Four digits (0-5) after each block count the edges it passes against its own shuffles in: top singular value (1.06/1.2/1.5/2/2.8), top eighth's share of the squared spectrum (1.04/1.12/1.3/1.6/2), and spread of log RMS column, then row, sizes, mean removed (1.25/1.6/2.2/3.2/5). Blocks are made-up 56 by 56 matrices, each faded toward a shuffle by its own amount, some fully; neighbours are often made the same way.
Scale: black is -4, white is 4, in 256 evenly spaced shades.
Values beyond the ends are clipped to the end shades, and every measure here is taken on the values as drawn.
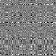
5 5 3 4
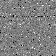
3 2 0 0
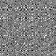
4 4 2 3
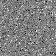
0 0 0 0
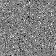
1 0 0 0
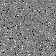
0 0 0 0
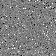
0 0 0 0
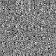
3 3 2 1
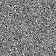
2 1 0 0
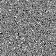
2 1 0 0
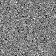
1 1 0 0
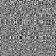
4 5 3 3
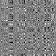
4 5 3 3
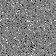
2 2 0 0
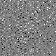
3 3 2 1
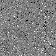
1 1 1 0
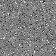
0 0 0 0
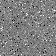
0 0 0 0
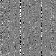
3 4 3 0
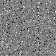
1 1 1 0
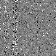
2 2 2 0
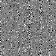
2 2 3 0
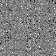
1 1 2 0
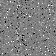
0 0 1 0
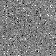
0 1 1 0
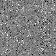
0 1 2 0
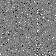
2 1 0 0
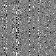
2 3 3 0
